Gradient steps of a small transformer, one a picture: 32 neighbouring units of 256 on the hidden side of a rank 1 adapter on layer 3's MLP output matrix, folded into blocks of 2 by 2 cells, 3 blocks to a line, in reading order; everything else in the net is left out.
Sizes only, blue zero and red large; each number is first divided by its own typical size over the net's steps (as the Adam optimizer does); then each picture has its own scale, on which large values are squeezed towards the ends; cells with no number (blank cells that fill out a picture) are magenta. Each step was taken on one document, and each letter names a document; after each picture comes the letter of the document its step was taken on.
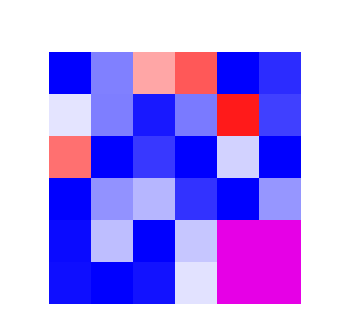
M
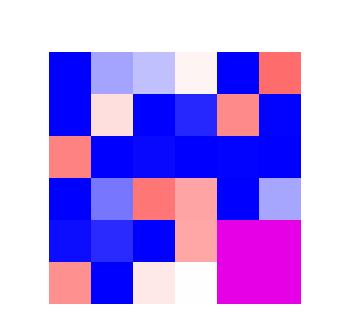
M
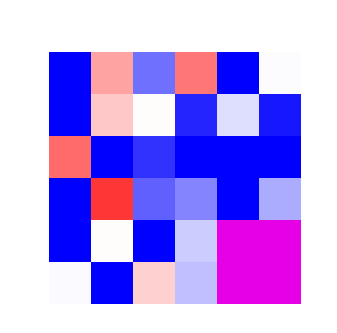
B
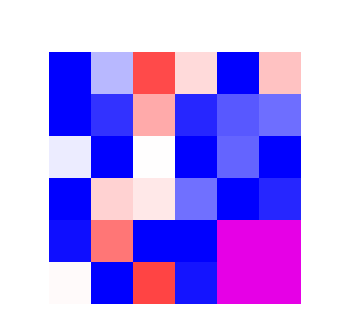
B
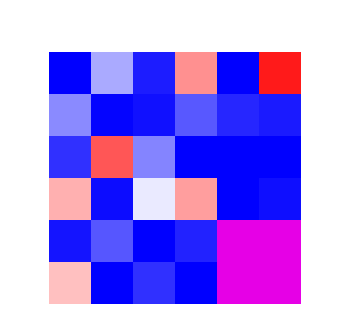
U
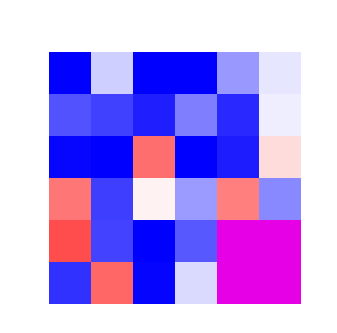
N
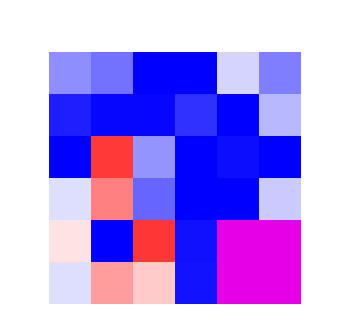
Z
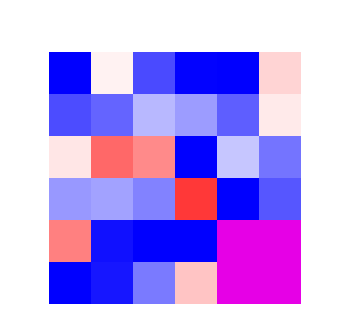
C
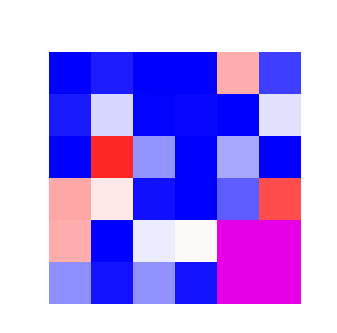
Z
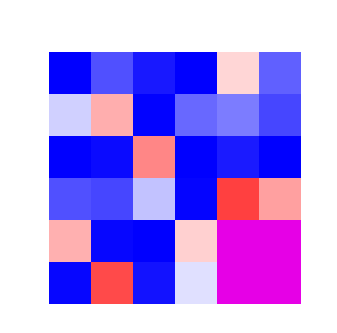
N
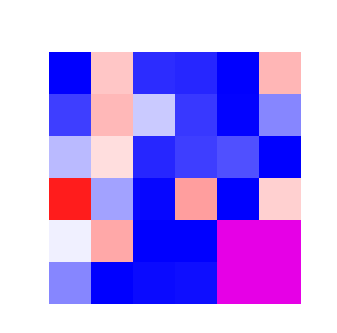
U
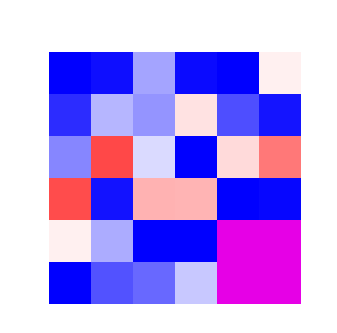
C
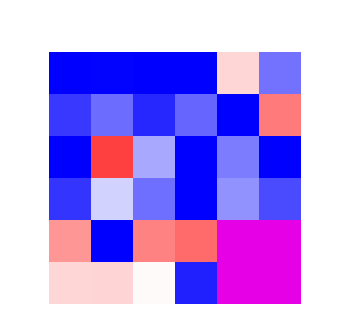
Z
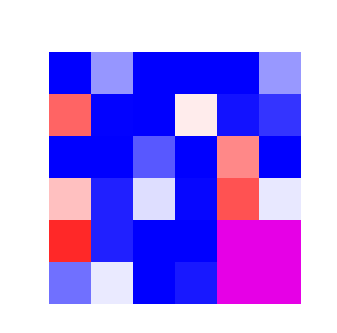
N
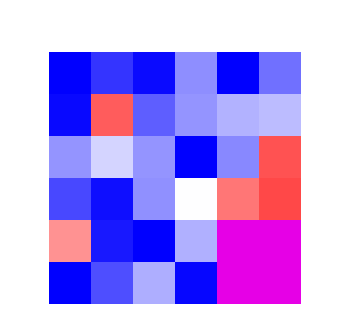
C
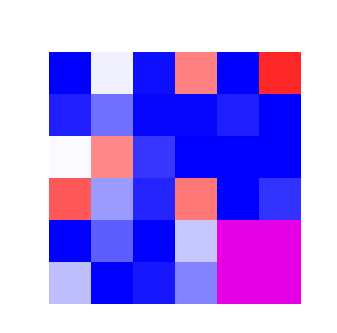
U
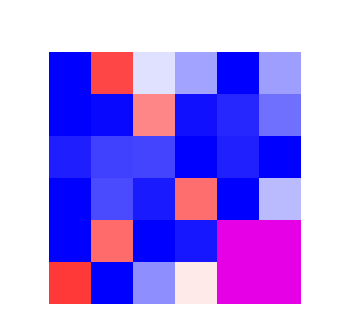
B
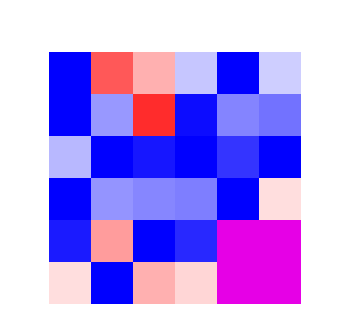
B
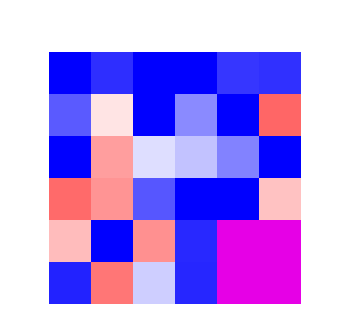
Z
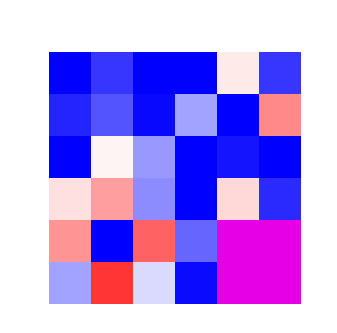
Z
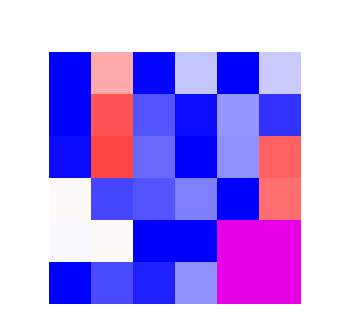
C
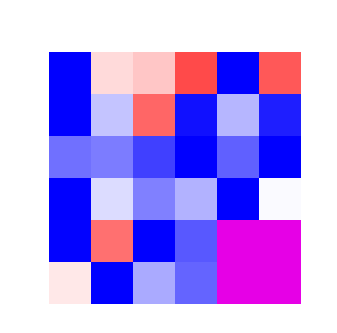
B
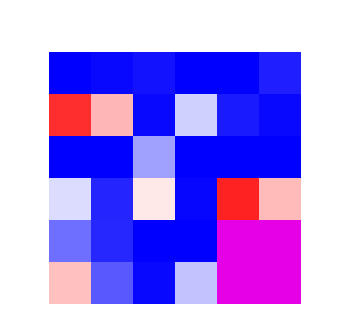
N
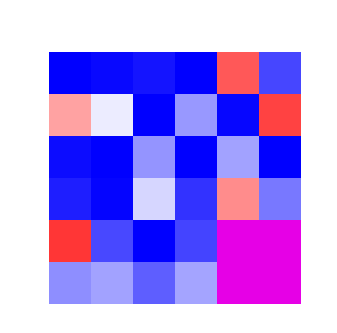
N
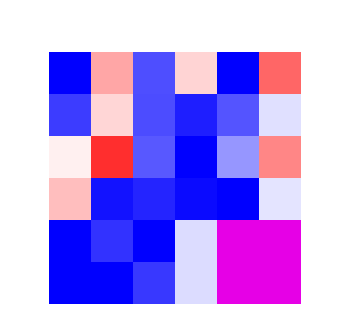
U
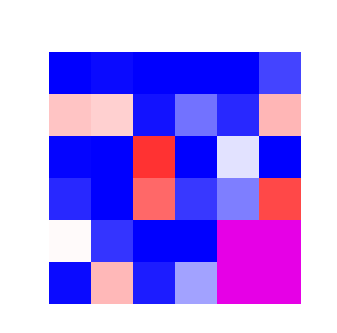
N
